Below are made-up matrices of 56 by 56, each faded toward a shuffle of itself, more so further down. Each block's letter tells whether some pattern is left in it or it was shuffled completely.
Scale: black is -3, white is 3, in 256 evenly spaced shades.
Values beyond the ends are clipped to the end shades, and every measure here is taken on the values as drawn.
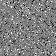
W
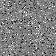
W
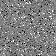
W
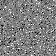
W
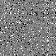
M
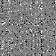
M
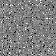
M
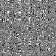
M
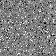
W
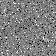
W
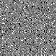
M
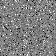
W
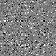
M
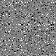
M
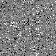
M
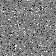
W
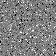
W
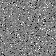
W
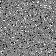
W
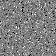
W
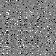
M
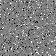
W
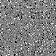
M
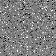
M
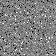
W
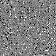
M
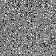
M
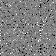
M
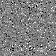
M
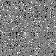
M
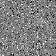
M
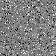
M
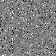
M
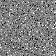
M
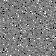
M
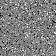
W
